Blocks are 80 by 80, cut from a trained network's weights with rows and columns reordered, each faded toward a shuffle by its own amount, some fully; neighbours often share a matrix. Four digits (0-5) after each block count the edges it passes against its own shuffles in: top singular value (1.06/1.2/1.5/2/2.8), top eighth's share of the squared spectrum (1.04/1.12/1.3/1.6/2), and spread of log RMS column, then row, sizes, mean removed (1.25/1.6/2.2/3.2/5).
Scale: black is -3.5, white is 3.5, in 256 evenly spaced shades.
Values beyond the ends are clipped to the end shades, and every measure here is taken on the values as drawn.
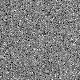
0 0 0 0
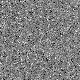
0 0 0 0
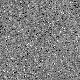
0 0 0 0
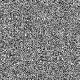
3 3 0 1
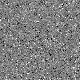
0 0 0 0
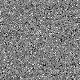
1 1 0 0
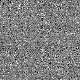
2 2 2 1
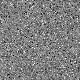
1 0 0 0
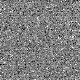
2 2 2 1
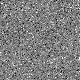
0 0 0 0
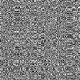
4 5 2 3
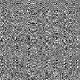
3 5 3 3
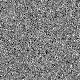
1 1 0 0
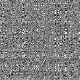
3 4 3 2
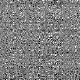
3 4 3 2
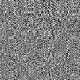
3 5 3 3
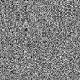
3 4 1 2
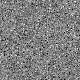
0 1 0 0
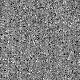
1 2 0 1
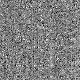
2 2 1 2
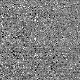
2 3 2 1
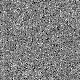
1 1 0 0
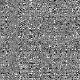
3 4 3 2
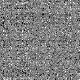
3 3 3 1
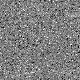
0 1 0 0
